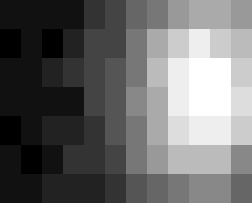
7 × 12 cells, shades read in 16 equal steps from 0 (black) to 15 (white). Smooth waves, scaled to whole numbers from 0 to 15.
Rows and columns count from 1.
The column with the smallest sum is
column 1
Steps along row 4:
same same same up up up up up up same down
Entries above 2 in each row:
8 8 9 8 8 9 7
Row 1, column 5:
3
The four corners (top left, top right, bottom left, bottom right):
1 9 1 6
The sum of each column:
5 6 9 14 23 30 47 63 80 87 85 71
